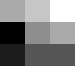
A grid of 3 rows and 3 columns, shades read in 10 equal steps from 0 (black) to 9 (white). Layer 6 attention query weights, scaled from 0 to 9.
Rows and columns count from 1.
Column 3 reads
9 6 3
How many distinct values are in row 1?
3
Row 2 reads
0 5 6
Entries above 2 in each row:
3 2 2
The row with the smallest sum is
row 3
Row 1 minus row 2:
6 2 3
